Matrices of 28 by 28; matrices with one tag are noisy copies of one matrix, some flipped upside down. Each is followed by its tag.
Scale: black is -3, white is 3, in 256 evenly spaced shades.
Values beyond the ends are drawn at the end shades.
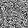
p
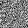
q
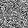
p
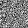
q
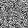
p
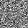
p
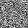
p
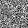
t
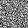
q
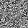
p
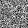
t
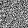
q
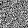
q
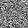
p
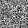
t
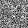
t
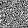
q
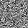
p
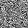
p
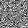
p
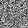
p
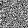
q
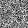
t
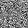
p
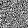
q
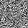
p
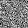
q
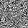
p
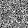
t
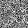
t
